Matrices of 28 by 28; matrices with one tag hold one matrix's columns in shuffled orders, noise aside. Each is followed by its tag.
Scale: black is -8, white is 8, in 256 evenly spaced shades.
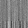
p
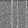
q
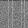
q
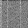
q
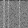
q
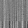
p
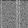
q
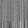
p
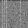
q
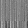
p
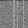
q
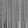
p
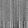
p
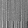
p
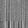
p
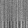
p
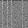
q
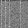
q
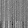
p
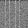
q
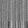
p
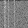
q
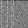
q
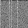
q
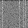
q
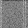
q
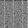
q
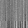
p
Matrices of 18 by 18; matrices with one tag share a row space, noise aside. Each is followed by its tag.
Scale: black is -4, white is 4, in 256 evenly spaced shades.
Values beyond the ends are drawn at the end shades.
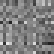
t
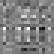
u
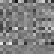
t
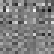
t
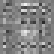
u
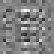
u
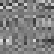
t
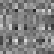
t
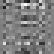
u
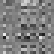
u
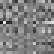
t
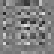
u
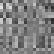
t
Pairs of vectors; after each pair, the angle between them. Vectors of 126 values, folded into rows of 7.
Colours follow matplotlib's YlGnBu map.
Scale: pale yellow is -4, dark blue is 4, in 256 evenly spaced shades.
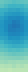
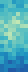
nearly opposite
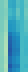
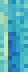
nearly parallel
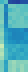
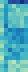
nearly parallel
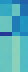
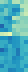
nearly opposite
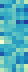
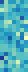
orthogonal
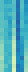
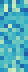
orthogonal
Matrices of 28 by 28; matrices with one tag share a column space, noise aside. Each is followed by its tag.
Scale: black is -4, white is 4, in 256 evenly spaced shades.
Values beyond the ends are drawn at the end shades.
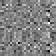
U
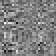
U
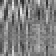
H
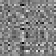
U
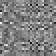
U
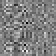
U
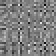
U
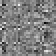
U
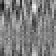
H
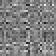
U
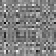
U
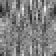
H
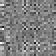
U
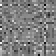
U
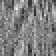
H
